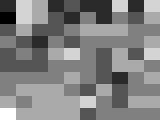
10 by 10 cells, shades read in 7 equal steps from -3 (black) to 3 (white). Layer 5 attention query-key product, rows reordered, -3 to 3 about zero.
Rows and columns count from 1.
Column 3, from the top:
1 1 -1 -2 -1 -1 0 1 1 1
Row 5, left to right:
-1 0 -1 1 2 0 -1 1 -1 2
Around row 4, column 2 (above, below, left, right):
1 0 0 -2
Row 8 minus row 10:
-3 0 0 0 -1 0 1 -1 0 0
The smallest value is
-3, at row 2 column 1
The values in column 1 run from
-3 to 3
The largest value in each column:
3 2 1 1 2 2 1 2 1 2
